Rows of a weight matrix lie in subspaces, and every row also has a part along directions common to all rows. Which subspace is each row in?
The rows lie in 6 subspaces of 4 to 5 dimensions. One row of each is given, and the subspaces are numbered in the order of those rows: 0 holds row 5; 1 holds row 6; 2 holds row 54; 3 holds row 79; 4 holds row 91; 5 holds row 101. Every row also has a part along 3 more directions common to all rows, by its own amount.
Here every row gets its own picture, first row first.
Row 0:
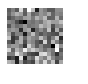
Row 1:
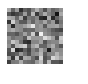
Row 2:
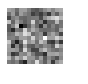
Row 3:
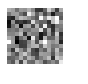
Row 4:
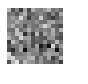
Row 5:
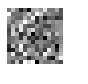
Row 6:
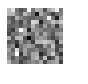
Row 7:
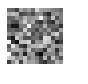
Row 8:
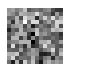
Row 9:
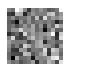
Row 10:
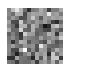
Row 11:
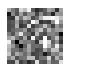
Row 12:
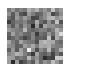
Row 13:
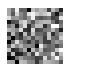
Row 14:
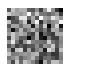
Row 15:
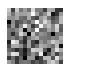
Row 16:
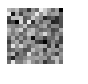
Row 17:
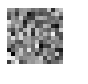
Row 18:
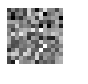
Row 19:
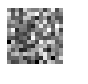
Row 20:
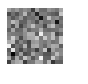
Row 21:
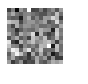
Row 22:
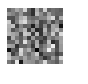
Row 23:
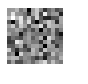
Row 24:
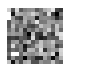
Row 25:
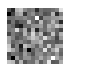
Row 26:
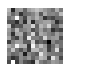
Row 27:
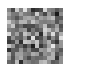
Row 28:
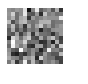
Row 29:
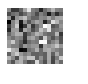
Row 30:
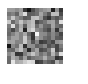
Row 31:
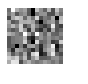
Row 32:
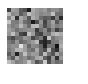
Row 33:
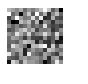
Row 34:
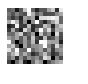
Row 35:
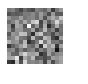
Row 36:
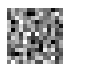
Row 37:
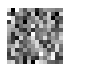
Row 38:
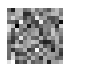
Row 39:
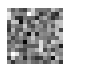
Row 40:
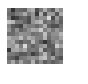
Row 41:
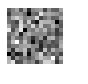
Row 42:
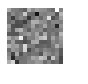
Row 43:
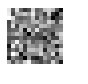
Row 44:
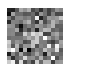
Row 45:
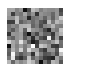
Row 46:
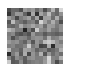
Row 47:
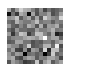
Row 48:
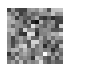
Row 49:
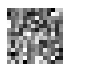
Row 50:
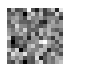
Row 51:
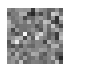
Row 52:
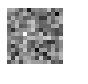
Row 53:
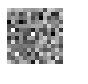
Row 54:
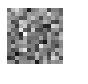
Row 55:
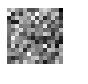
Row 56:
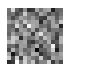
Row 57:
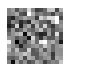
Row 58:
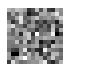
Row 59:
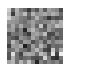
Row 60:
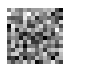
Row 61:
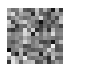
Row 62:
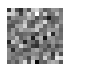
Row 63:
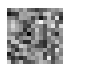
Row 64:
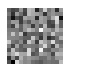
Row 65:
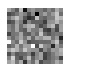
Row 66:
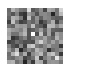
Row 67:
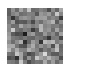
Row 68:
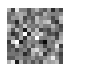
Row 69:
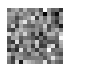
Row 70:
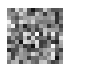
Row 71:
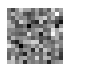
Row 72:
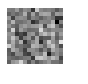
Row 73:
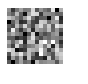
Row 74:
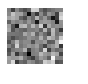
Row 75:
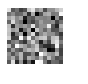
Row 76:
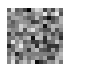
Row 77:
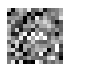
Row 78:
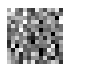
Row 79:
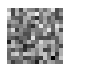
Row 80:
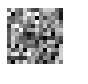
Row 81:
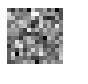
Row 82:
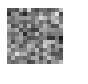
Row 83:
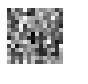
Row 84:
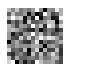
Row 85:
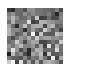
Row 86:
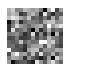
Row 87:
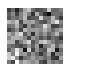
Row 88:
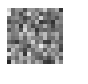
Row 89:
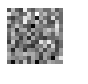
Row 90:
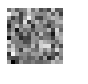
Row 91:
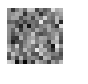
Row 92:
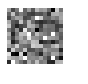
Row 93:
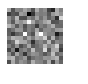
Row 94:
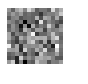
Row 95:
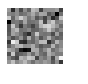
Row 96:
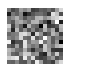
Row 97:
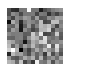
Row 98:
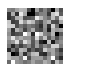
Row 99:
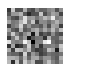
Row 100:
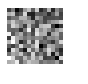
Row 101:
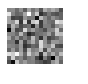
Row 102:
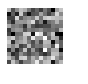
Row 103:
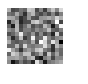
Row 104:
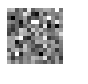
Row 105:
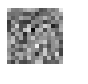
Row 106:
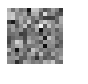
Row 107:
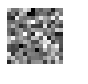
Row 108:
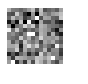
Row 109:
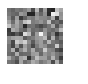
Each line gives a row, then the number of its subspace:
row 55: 5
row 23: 1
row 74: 5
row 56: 4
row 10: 2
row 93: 0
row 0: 4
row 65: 3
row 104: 1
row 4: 2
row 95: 2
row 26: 5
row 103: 4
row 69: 3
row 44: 2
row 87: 2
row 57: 0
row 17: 2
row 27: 3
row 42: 1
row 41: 5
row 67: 4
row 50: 1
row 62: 3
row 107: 0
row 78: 1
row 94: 4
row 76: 3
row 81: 1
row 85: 2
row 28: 1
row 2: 4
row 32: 0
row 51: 0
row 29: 2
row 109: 0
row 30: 3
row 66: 1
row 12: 3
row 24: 3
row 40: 1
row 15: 0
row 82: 4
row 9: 2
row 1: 4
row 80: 5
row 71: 4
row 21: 2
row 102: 0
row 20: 4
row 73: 1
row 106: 1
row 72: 4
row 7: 5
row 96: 4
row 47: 0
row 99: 5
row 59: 3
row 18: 1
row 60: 4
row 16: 5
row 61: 5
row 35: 4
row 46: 5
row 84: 1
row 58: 2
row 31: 1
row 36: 5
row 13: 2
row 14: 0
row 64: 1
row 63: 5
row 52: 4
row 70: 3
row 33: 5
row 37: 3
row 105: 2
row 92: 5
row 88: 5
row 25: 2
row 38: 4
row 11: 0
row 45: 3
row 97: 2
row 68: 0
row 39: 5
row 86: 1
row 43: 3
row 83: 5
